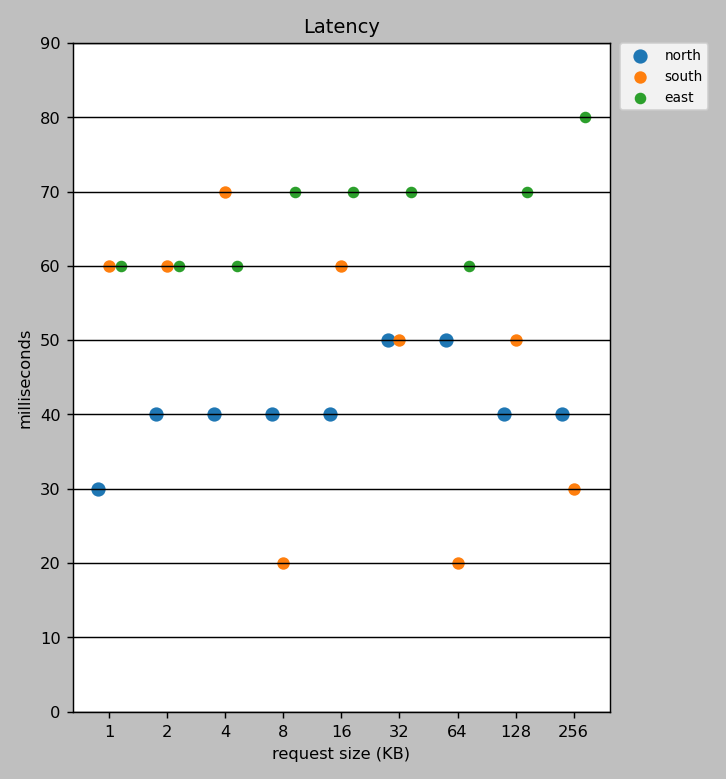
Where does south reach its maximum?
4
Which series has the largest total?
east
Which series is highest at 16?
east
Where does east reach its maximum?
256
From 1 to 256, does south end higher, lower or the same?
lower
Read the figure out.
Title: Latency
x-axis: request size (KB), ticks 1 2 4 8 16 32 64 128 256
y-axis: milliseconds, ticks 0 10 20 30 40 50 60 70 80 90
Legend: north, south, east
Values:
north: 30 40 40 40 40 50 50 40 40
south: 60 60 70 20 60 50 20 50 30
east: 60 60 60 70 70 70 60 70 80
